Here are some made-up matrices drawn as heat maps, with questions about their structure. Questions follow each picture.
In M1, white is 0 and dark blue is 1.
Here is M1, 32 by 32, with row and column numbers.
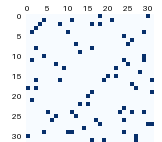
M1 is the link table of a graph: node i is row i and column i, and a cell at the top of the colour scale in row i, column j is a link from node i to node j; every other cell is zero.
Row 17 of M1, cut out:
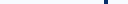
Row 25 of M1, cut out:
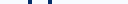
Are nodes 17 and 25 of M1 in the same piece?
no
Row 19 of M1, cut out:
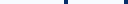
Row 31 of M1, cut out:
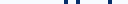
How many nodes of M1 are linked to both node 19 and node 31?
1
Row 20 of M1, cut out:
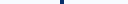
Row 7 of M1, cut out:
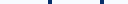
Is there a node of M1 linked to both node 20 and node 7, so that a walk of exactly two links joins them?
no
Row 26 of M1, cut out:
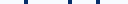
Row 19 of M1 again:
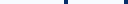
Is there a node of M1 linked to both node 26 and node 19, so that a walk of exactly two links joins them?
no
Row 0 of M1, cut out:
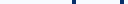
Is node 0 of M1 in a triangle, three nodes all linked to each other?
no
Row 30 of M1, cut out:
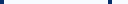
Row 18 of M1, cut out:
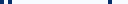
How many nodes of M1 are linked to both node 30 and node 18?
2
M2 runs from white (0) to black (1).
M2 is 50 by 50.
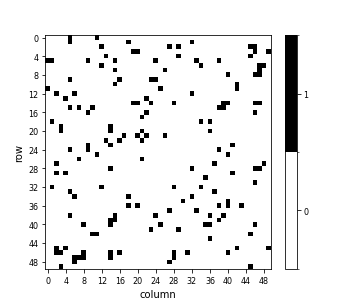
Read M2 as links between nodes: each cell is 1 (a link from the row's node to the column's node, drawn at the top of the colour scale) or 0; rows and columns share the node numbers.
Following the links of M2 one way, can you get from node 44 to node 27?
no
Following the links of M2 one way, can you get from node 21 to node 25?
yes
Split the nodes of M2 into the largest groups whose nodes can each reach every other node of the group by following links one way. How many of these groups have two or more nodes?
1
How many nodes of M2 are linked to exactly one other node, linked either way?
4
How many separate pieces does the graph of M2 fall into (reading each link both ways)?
2
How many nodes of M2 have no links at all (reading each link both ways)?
1
